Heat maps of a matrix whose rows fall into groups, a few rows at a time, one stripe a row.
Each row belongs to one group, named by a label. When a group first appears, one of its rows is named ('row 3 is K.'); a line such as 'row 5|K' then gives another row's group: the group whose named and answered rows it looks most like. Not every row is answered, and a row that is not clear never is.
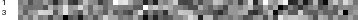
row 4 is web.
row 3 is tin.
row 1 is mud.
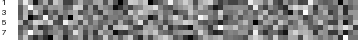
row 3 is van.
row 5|tin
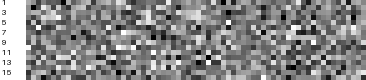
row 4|tin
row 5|van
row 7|mud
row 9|van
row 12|web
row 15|van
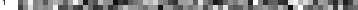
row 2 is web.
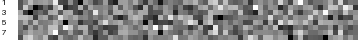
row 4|tin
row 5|web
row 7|web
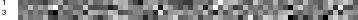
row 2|web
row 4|mud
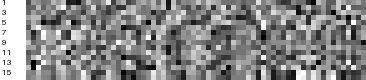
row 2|web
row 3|mud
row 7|tin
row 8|tin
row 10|web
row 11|tin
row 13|tin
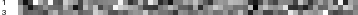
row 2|mud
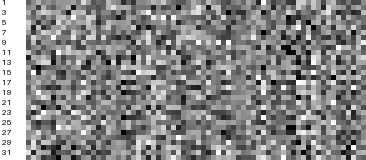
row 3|tin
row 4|web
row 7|tin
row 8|tin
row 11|web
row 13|van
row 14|mud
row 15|van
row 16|mud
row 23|tin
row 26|web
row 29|van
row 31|van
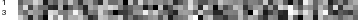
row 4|web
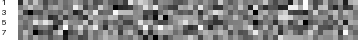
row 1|van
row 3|mud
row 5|tin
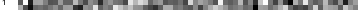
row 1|van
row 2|mud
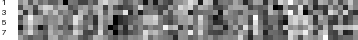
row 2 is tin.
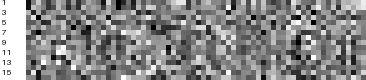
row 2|van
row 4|van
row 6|web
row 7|mud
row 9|van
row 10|web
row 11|web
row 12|van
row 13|tin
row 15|van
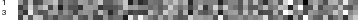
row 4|van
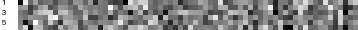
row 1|van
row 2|van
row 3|tin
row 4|web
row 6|van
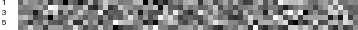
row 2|web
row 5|mud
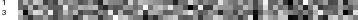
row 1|van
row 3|tin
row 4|mud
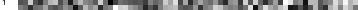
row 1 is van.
